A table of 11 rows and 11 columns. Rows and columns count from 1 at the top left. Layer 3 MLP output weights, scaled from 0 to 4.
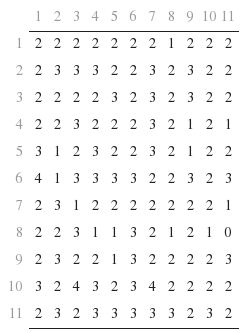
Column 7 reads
2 3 3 3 3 2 2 2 2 4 3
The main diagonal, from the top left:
2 3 2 2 2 3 2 1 2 2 2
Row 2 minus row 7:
0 0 2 1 0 0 1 0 1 0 1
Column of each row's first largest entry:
1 2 5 3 1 1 2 3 2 3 2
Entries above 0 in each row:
11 11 11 11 11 11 11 10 11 11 11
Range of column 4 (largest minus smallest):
2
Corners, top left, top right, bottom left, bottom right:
2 2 2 2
